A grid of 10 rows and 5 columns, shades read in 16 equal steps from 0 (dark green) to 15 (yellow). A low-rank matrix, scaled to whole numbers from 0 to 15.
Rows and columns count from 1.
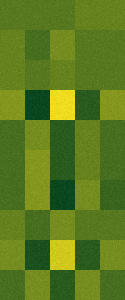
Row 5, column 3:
2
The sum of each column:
54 49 59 51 51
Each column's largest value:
8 8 15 7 8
